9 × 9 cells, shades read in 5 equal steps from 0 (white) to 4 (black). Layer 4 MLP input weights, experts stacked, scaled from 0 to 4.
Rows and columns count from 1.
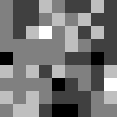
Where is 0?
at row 3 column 4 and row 7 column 9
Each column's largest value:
4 3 3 3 4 4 3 4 3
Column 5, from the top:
2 1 2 2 2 1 4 3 4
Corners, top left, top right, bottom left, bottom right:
2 3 2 2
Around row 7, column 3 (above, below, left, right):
1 1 2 2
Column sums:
18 20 16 17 21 22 22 22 19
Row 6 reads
1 2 1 3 1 2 2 3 1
